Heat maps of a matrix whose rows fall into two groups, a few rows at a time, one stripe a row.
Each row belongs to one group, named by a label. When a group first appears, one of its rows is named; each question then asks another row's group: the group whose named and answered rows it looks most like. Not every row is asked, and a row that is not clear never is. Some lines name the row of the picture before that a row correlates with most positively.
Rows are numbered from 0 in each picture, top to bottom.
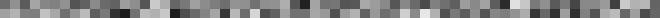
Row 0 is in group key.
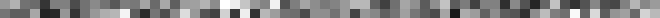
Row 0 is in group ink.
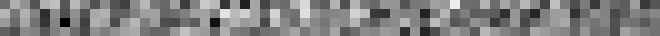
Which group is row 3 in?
key
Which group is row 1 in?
ink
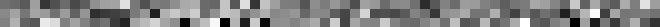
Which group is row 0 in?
key
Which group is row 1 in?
ink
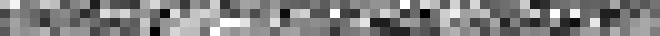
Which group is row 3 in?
ink
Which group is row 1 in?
key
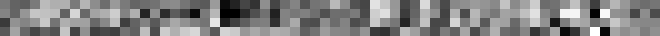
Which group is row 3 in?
ink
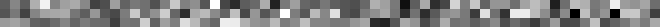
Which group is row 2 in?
ink
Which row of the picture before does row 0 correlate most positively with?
2
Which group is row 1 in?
key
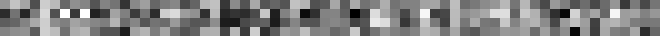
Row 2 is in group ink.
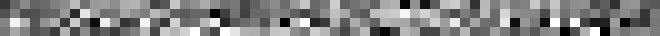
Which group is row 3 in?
ink
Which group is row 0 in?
key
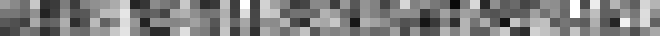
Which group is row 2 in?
key
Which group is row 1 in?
key
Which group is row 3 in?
key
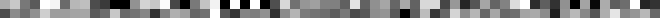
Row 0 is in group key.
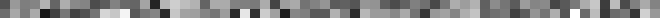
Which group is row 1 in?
key
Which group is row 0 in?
ink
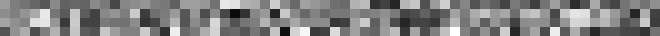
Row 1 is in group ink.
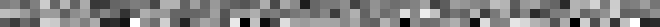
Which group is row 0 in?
ink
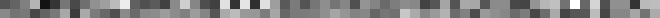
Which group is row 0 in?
key
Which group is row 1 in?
ink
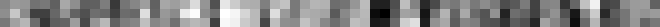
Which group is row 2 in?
ink
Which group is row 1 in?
ink
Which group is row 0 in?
ink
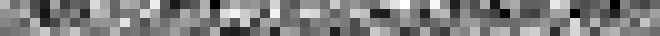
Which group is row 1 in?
ink
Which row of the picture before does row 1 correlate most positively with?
2
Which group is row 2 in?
key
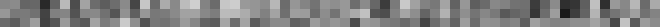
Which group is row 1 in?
ink
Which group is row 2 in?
key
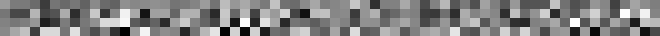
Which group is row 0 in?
ink
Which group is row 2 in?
key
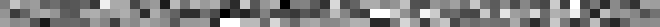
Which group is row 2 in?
ink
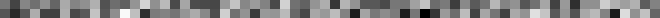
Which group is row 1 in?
key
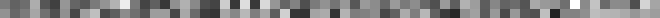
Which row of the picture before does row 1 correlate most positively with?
0
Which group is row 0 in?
key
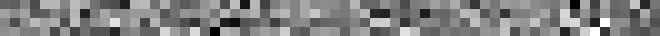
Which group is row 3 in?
ink
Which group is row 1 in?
ink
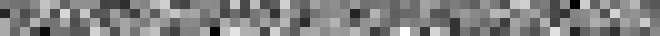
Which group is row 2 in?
key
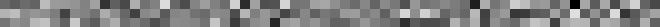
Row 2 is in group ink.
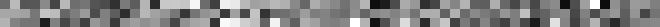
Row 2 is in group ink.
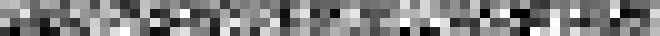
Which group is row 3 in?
key
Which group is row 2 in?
ink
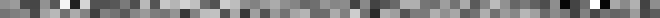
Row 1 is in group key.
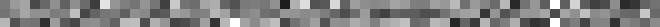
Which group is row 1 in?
ink
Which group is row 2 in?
ink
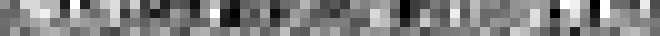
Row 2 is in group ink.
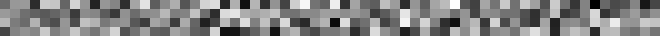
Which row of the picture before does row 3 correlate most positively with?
2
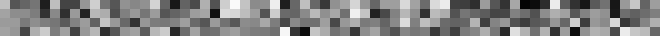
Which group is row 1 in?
ink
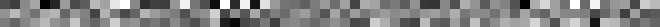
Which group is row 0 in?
key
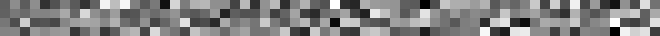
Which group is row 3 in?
key
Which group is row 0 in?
key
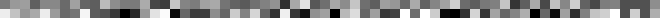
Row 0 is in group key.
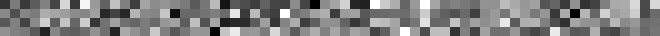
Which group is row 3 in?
ink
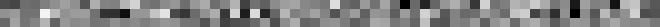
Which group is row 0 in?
key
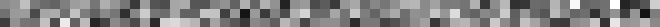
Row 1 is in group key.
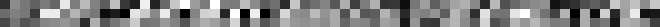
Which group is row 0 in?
ink
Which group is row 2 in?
key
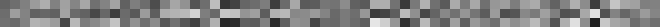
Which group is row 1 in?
ink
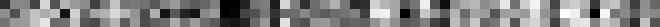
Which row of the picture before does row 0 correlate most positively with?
0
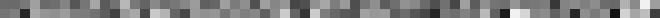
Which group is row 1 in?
key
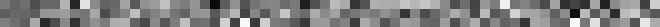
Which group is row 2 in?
key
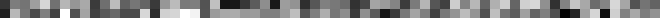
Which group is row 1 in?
ink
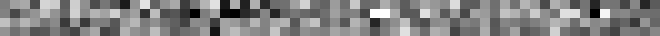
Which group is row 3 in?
ink
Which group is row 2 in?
ink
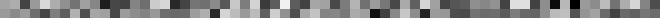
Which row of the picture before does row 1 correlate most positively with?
2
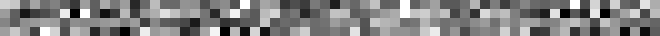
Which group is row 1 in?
ink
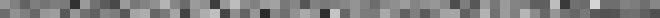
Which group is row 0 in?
ink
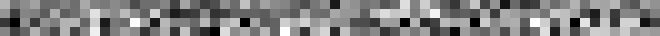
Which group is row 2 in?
key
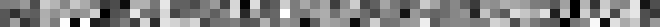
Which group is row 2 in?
ink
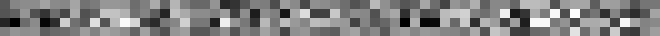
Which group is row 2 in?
key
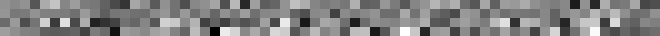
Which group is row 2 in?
ink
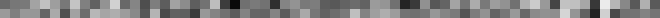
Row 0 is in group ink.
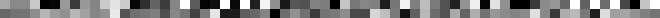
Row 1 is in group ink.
